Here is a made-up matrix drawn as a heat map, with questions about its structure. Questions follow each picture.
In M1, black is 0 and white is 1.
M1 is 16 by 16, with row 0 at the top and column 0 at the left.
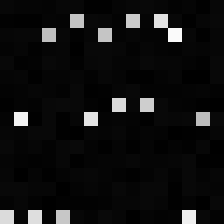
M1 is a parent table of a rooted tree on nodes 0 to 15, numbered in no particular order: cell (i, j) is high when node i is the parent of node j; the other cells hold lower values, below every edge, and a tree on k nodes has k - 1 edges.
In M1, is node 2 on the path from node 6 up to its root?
yes
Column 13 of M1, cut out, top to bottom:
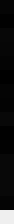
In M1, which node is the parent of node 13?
15
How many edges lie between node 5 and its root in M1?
5
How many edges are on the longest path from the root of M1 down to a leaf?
5
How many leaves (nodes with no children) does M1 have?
11
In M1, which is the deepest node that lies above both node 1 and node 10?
7
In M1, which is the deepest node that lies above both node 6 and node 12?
2
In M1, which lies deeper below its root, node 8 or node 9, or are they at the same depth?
node 9
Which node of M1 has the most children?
15
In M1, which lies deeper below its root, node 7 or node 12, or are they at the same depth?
the same depth
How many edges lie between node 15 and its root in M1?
0
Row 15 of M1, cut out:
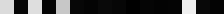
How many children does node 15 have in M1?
4
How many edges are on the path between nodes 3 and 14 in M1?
4
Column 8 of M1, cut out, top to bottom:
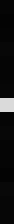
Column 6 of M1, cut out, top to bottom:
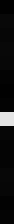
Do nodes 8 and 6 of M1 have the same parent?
no
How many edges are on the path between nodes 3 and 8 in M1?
3
